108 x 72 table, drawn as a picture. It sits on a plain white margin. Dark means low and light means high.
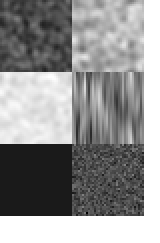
The table splits into 3 rows of 2 panels. Panel 1,1: low, blotchy. Panel 1,2: high, blotchy. Panel 2,1: very high, blotchy, faint in contrast. Panel 2,2: middling, streaked downward, strong in contrast. Panel 3,1: very low, flat. Panel 3,2: low, fine-grained.
